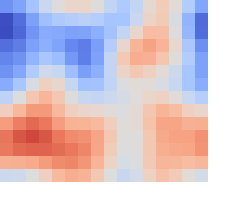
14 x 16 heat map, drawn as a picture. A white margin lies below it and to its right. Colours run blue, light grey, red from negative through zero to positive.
Lone odd cells: none. Grain: blotchy. Ninth with the highest average: bottom left. Ninth with the lowest average: top left.
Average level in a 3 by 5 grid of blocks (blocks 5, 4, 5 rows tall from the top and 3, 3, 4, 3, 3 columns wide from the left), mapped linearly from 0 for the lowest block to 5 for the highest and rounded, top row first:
0 1 2 4 1 / 2 3 2 3 2 / 5 5 4 4 4
